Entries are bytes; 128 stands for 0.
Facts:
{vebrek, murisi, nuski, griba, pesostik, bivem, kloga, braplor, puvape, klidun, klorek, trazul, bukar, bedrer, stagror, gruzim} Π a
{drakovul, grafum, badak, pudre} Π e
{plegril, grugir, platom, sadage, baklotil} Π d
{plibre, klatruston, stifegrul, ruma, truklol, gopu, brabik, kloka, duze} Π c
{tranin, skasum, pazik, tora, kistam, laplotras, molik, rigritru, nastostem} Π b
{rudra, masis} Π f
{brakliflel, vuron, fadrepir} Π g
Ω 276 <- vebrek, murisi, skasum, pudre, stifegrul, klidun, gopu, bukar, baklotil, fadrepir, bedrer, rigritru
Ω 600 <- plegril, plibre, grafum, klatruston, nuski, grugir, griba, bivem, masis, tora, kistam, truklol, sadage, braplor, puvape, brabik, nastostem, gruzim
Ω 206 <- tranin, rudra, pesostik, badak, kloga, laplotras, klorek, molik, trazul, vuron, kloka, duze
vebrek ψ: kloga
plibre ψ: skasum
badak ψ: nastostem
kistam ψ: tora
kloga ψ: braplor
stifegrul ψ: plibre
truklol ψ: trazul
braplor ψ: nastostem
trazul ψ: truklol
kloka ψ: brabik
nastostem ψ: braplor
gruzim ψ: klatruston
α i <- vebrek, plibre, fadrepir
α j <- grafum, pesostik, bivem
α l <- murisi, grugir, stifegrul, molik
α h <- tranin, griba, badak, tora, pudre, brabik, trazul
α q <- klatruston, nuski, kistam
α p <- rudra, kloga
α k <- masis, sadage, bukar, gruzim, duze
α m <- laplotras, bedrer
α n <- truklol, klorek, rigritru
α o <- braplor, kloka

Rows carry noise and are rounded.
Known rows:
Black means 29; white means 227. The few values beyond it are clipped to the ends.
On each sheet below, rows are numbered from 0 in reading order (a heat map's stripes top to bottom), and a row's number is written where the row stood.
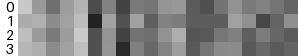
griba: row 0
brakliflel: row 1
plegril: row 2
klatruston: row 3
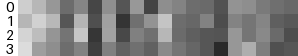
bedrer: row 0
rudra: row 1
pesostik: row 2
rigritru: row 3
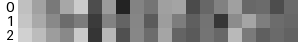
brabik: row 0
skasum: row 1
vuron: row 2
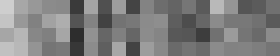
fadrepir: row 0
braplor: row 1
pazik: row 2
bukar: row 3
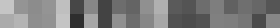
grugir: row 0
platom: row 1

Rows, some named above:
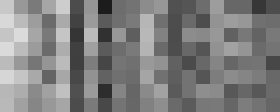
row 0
truklol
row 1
tranin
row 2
duze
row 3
tranin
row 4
bivem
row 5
laplotras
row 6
klatruston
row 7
nuski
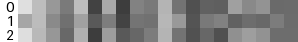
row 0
trazul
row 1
masis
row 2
tranin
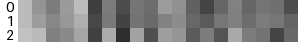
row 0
bivem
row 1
nuski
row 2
gopu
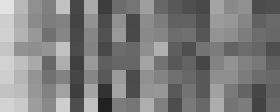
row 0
klorek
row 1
vebrek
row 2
bedrer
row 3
grugir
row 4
molik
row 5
bedrer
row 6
stifegrul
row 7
kloka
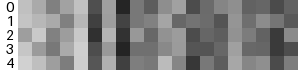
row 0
plibre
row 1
kloga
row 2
ruma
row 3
truklol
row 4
badak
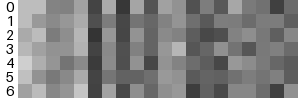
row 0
gopu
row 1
nuski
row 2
stagror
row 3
sadage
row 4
murisi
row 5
nastostem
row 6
drakovul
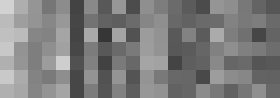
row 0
murisi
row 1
kistam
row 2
gopu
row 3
tora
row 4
grafum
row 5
klidun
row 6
gruzim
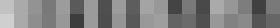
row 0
pudre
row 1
baklotil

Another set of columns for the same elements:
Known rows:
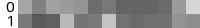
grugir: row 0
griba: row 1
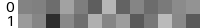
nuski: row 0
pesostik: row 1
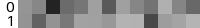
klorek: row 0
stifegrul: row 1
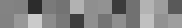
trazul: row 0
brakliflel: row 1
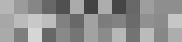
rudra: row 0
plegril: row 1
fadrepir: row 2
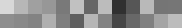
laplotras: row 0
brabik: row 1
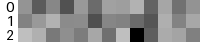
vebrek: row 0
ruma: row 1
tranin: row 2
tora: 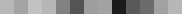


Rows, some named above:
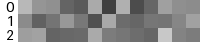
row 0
rudra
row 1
bivem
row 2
vuron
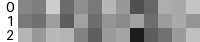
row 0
pudre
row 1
murisi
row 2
tora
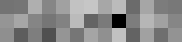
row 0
bukar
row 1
badak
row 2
vebrek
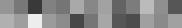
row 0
pesostik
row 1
pazik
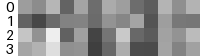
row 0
gopu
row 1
stagror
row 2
rigritru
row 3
pazik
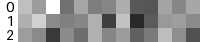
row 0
skasum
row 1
molik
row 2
pesostik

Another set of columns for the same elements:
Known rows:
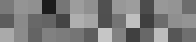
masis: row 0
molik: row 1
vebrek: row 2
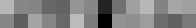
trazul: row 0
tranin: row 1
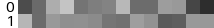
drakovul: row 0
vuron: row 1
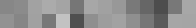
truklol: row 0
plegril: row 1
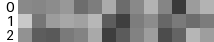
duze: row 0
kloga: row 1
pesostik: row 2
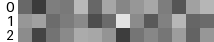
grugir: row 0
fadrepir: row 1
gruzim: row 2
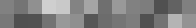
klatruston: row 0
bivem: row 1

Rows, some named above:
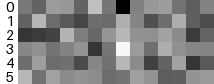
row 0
tranin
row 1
skasum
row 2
stifegrul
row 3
baklotil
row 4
rigritru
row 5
vuron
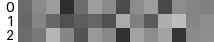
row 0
masis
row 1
bedrer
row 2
badak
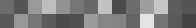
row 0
brakliflel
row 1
pudre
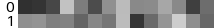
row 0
stifegrul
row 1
stagror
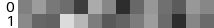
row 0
laplotras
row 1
kloka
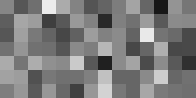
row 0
kloka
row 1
tora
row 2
pudre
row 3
rigritru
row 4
rudra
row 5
klidun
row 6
gopu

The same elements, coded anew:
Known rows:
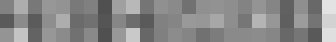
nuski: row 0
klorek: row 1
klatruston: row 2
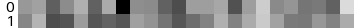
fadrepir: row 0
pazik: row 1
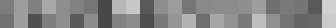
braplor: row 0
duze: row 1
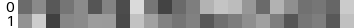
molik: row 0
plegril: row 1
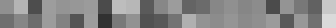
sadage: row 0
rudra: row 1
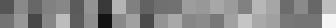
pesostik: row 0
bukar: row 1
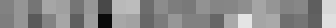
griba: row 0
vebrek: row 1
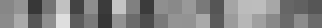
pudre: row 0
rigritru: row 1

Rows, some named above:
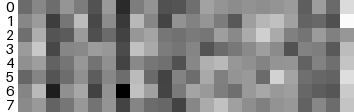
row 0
rudra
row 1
pudre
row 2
stagror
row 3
plegril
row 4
vuron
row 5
badak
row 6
stifegrul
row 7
vuron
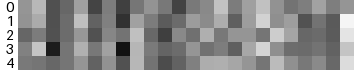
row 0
brakliflel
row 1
skasum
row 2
badak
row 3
baklotil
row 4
tranin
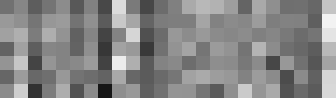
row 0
molik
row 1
tora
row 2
masis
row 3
kloka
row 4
grugir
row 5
laplotras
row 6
gopu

